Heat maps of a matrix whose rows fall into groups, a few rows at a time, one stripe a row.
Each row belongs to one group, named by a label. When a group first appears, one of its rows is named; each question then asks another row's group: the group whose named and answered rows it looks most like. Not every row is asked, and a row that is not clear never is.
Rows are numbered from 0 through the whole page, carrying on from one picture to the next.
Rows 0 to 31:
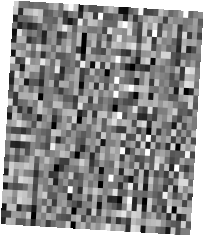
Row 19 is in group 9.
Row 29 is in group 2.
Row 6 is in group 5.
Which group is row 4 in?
2
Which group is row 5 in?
2
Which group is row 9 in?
9
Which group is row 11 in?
2
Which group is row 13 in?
5
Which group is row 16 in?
2
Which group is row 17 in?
9
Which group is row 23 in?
9
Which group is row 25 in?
9
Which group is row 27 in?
9
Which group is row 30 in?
5
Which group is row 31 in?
2
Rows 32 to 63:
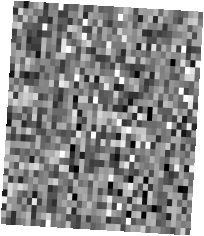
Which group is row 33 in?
2
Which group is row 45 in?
5
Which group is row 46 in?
9
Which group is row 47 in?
2
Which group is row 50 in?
5
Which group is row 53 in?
9
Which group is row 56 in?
2
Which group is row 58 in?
9
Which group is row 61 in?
2
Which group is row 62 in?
9
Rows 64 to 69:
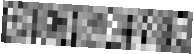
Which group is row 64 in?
2
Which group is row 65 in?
2
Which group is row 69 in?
5
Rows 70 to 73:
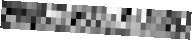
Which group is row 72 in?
2
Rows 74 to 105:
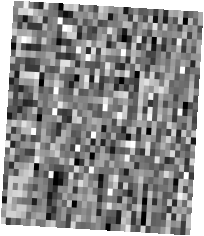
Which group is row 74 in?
9
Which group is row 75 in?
9
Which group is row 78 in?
9
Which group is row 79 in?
9
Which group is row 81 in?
9
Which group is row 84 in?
5
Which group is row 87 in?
2
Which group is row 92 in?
5
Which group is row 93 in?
2
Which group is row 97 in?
5
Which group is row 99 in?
9
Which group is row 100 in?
2
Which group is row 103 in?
9
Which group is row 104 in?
9
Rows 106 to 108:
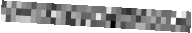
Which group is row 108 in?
5
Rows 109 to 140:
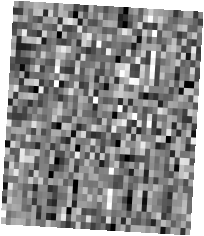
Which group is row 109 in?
5
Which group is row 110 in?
5
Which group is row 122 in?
5
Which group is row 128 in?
5
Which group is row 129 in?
2
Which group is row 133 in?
9
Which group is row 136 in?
2
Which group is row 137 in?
2
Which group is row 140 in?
5
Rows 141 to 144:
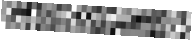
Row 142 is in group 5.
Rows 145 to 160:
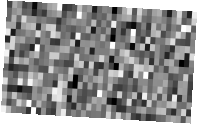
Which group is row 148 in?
9
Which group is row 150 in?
2
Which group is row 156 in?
5
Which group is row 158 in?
9
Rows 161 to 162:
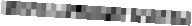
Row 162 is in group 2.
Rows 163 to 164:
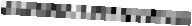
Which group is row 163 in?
5
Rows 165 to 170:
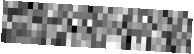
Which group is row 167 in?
5
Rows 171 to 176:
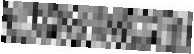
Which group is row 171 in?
2
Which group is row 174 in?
5
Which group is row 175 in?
5
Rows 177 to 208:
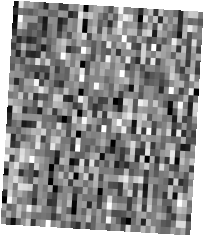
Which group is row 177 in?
2
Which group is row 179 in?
2
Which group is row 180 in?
2
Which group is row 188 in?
5
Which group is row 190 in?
5
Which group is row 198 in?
9
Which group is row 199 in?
5
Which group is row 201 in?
2
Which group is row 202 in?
9
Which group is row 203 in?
9
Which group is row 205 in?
2
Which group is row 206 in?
5
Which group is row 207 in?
2
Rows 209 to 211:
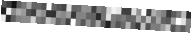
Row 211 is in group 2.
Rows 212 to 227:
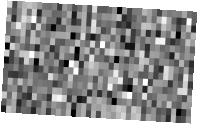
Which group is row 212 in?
5
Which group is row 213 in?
5
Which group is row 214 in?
5
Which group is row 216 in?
5
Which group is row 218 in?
2
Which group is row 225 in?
9
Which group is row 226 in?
2
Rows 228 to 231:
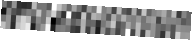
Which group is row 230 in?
9
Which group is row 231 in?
9
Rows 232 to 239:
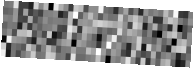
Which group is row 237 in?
2
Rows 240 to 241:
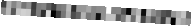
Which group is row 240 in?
2
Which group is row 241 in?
9
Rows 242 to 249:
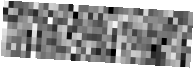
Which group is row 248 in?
5
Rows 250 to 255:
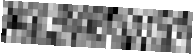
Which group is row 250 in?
5
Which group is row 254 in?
2
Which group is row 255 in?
2
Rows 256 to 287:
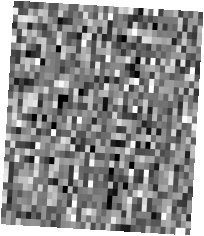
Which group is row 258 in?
9
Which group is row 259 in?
2
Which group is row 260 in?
5
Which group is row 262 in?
9
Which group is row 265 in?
2
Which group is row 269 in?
9
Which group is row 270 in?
9
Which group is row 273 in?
9
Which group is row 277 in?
5
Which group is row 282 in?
5
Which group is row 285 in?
5
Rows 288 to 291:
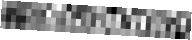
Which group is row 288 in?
9
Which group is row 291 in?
2
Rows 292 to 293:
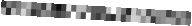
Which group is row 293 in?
5
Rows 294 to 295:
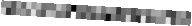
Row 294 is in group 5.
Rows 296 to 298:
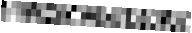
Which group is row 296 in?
2
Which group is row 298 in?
9
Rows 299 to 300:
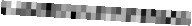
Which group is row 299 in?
9
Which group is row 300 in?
2
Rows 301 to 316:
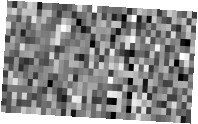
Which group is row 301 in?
5
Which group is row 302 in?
9
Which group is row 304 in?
9
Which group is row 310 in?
2
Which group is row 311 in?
2
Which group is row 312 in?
9
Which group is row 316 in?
5
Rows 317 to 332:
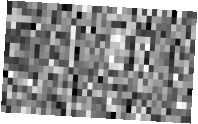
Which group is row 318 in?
2
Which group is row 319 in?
9
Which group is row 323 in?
2
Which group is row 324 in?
2
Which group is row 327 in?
2
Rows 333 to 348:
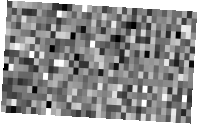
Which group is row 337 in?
9
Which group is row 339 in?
9
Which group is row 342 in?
2
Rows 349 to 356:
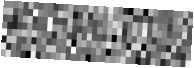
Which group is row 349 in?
2
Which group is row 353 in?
5
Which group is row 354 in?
2
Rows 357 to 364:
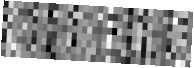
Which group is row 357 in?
2
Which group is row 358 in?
9
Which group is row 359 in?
2
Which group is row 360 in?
5
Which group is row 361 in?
2
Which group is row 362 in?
2
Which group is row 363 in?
9
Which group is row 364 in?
2
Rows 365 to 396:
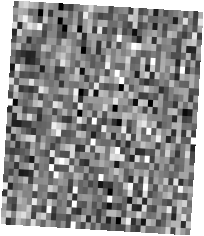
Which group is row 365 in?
9
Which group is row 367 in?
9
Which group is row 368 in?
5
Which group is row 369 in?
2
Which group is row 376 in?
5
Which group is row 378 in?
2
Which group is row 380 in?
2
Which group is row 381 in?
5
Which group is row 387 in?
9
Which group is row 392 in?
2
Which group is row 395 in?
9
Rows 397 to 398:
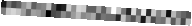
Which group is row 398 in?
9
